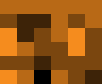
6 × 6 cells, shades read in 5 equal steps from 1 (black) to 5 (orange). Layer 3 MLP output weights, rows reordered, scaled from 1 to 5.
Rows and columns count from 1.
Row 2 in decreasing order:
4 4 3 3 2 2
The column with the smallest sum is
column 3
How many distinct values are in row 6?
5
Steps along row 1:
same same same same same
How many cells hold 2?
5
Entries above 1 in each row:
6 6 6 6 6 5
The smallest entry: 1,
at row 6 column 3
